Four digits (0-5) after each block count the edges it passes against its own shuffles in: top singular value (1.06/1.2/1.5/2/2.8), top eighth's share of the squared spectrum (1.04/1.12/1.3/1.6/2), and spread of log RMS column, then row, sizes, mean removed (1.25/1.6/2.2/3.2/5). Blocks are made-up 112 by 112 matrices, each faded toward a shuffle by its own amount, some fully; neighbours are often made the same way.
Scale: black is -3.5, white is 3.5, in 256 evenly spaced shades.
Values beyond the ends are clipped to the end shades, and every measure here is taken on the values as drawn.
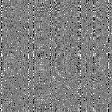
5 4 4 2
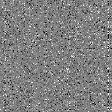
4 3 2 1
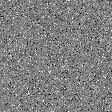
1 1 0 0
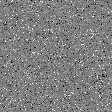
0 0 0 0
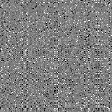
5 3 3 2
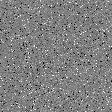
0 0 0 0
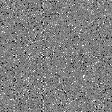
4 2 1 0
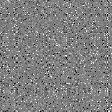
4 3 2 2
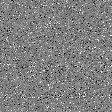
1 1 0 1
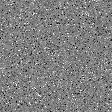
0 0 0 0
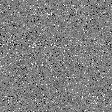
0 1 0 2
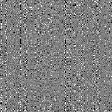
4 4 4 2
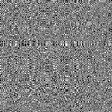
5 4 3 3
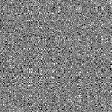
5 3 3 2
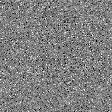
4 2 1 1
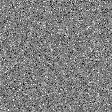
0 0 0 1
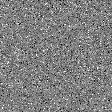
0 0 0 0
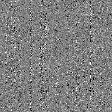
2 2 3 0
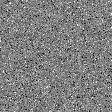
0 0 0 0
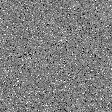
0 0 0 0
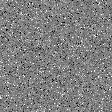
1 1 0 0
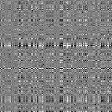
5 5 4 4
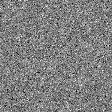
0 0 0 1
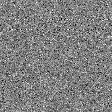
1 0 0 1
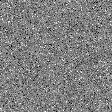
0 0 1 0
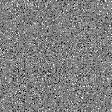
4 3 1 1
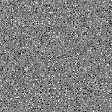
4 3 1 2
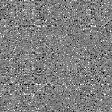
4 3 1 2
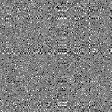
5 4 2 3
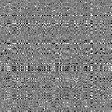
5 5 3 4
